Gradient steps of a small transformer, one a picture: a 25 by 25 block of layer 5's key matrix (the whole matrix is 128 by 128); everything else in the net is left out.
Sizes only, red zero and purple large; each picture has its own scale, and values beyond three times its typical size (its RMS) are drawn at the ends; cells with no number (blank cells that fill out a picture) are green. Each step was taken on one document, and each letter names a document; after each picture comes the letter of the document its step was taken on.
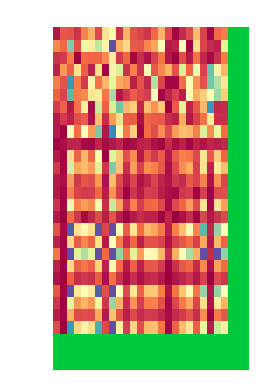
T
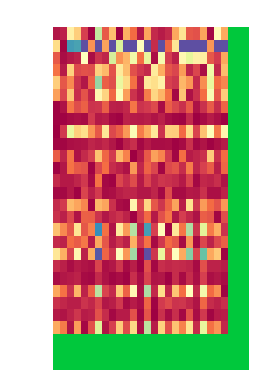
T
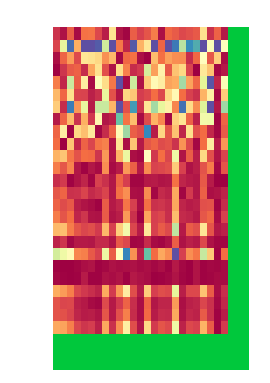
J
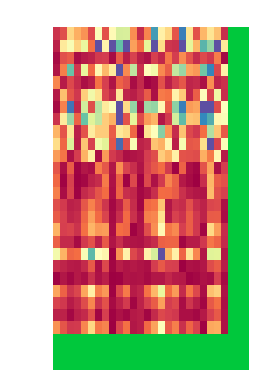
J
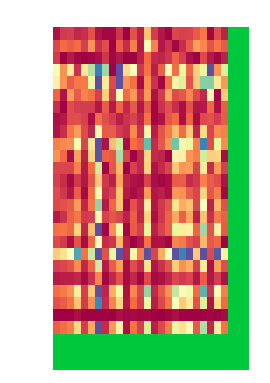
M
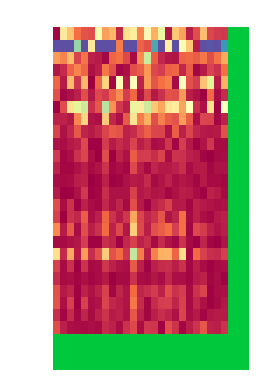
T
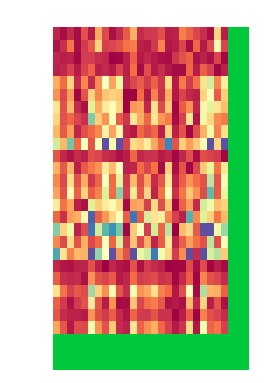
J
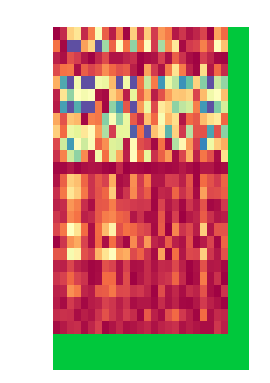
M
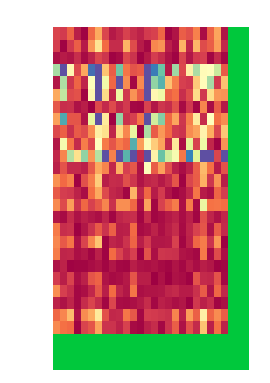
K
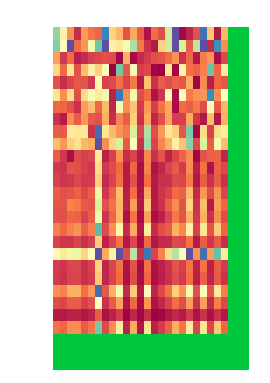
M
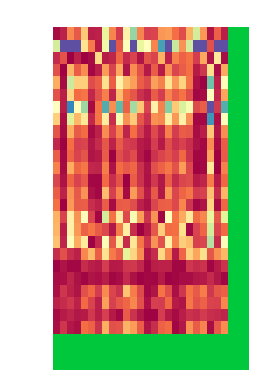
T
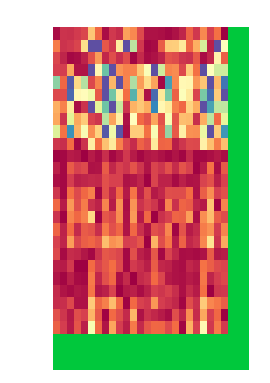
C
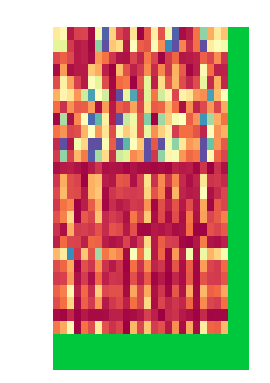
M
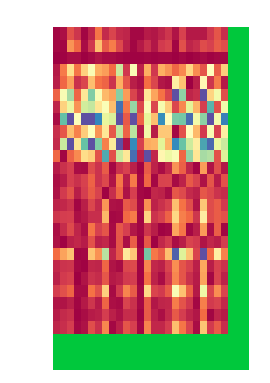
M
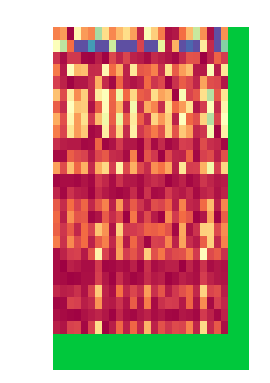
C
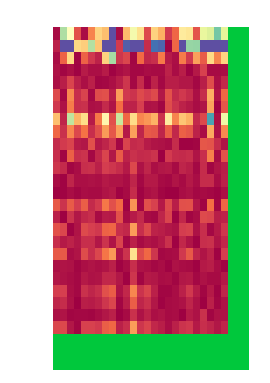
C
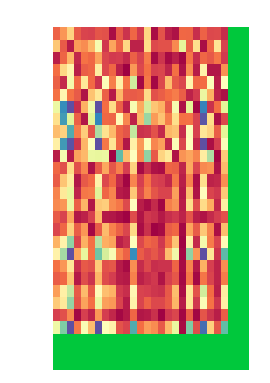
J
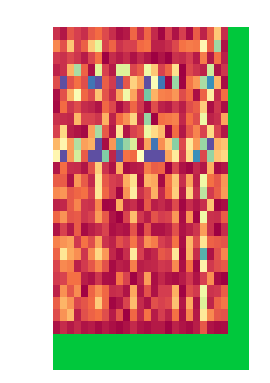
K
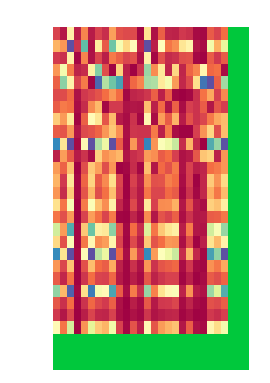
J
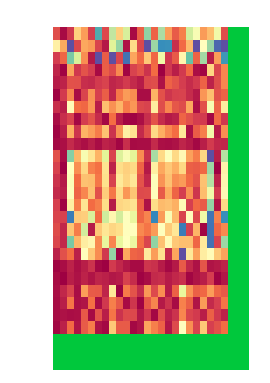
T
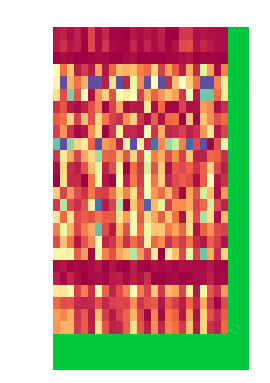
K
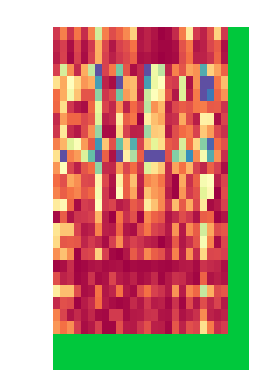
K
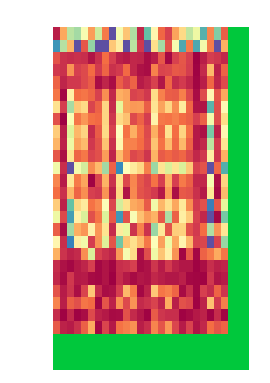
T
